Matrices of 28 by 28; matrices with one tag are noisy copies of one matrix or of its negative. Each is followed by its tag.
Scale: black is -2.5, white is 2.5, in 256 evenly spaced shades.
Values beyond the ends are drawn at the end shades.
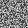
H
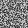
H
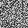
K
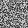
H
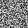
H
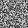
H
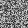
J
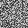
K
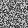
H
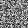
J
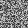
J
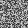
J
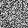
K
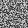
H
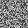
H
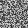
J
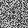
K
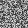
J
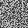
K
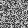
J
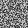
H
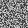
H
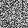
K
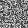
J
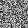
J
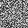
K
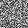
K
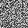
K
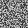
H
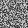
H
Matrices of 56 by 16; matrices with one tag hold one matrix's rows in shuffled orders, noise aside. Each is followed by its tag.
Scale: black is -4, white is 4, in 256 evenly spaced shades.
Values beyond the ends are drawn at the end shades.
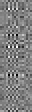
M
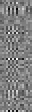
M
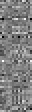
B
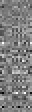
B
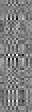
M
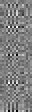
M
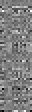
B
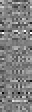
B
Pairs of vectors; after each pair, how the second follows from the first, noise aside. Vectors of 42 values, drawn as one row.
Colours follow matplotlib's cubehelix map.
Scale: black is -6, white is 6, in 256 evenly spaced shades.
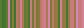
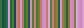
scaled up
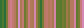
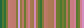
copied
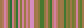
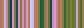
scaled up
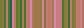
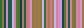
scaled up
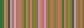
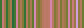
shuffled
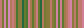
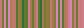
copied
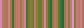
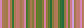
copied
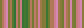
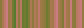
shrunk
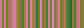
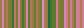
shuffled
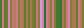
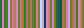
scaled up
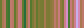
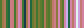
scaled up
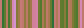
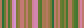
copied
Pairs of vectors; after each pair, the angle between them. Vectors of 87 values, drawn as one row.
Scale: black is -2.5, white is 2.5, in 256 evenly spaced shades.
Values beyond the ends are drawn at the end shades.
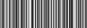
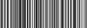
partly opposed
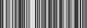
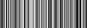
partly aligned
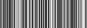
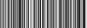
partly opposed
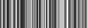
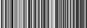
partly opposed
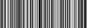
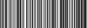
partly aligned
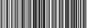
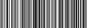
nearly parallel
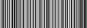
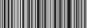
orthogonal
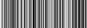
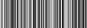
nearly parallel
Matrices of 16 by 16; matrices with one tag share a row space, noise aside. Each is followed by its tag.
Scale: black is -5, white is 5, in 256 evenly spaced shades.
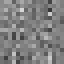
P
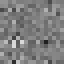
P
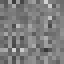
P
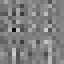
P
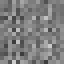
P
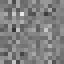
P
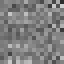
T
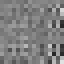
T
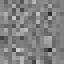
P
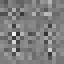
P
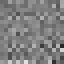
T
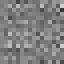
T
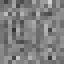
P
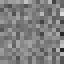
T
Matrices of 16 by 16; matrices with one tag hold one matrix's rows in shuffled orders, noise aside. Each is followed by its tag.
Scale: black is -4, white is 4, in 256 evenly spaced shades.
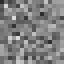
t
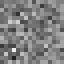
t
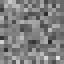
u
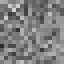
t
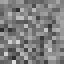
t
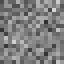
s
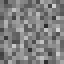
s
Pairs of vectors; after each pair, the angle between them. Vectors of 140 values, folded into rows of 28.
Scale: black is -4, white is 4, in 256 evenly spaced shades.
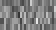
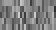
nearly opposite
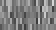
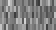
orthogonal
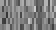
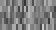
orthogonal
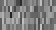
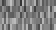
partly aligned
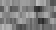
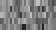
partly aligned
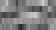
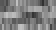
nearly opposite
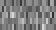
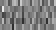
partly opposed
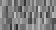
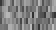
partly opposed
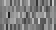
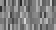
partly opposed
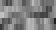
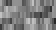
nearly parallel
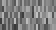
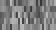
orthogonal
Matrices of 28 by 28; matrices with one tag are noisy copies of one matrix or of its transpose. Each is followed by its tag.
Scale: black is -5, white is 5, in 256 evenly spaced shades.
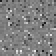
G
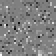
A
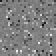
G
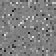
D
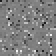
G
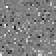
A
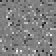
G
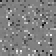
G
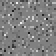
D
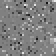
A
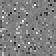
D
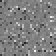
G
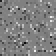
G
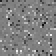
G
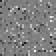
G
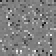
G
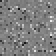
G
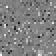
A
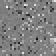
A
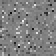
D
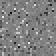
D
